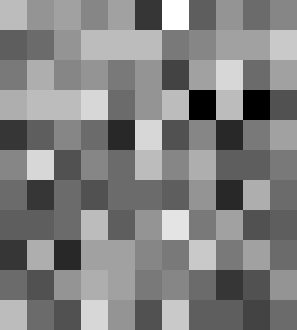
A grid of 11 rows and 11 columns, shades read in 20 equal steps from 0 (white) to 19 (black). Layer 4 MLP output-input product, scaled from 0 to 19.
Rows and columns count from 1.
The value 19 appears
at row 4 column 8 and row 4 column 10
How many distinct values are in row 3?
8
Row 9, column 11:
11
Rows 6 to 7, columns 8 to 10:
6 12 12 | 8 16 6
